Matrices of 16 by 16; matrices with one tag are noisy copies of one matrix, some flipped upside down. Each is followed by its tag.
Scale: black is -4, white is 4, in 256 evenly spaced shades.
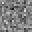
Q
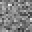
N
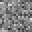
N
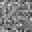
N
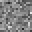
N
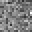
N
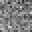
N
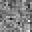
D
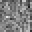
D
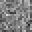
D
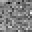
N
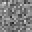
Q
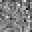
D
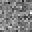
N
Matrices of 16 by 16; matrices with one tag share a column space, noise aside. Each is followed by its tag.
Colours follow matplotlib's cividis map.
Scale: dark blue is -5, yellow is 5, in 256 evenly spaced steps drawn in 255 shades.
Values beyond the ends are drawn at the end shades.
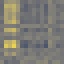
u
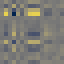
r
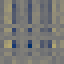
u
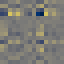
r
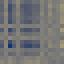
u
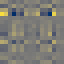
r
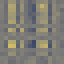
u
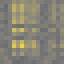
u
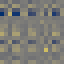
r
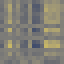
u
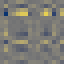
r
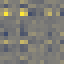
r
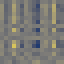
u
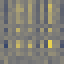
u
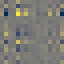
r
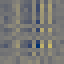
u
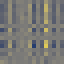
u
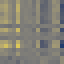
u
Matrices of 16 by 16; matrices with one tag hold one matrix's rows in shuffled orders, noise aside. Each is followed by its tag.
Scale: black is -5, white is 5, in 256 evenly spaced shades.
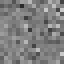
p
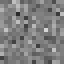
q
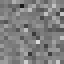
p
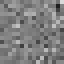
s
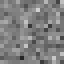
p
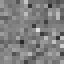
p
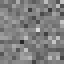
p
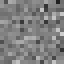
s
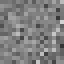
s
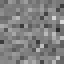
s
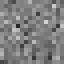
q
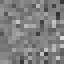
s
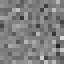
s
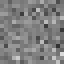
s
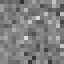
p
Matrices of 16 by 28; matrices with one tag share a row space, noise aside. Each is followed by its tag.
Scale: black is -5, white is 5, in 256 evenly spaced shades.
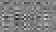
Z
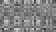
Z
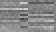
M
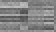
M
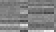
M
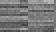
M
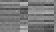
M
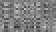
Z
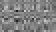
Z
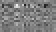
Z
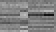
M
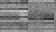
M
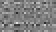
Z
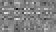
Z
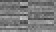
M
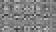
Z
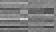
M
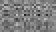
Z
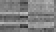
M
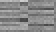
M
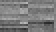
M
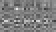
Z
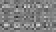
Z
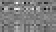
Z
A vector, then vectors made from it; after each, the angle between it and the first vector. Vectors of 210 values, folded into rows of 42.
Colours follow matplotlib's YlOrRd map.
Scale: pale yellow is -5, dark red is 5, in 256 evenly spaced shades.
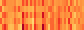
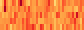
orthogonal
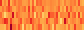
partly opposed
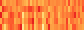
nearly opposite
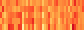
nearly opposite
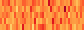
partly aligned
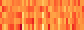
nearly opposite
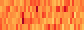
orthogonal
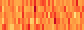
partly aligned
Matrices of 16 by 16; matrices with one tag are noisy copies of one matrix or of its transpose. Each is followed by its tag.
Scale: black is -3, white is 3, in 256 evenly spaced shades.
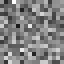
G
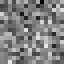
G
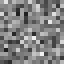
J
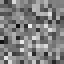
G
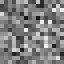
G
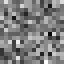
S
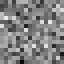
G
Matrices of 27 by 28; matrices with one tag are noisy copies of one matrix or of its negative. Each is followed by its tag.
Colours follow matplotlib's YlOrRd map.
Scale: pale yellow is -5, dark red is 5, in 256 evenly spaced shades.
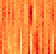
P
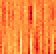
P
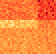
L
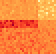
L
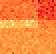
L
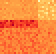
L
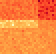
L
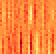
P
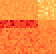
L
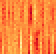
P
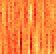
P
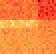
L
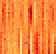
P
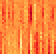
P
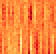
P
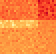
L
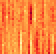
P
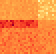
L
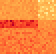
L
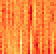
P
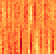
P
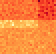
L
